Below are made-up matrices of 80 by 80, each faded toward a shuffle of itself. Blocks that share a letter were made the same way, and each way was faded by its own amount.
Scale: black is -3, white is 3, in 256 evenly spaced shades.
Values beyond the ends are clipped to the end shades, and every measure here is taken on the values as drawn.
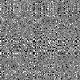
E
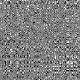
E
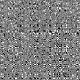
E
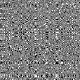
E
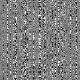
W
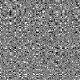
E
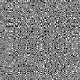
E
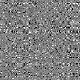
E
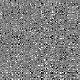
E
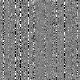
W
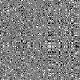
E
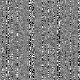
W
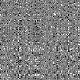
E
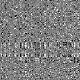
E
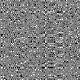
E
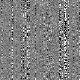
W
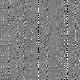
W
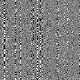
W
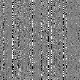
W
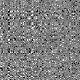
E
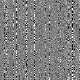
W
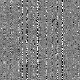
W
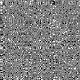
E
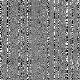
W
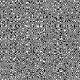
E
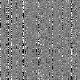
W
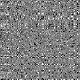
E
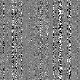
W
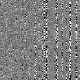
W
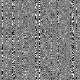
W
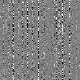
W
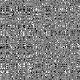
E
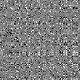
E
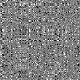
E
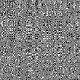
E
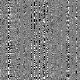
W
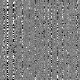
W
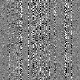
W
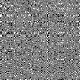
E
